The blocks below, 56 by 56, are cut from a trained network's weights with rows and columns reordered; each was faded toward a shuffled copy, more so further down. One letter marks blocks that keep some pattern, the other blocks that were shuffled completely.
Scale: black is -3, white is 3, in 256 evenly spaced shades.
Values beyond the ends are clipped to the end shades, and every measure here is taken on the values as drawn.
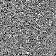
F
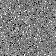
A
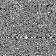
F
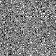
F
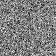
A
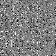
F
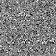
F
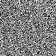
A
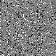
F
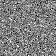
A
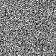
F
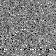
F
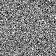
A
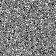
A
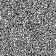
A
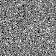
F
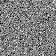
A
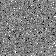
A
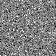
A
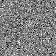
F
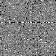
F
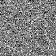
F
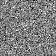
A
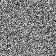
A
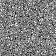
A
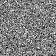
A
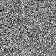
F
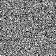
F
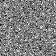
A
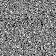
A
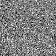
F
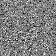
A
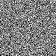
F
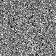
A
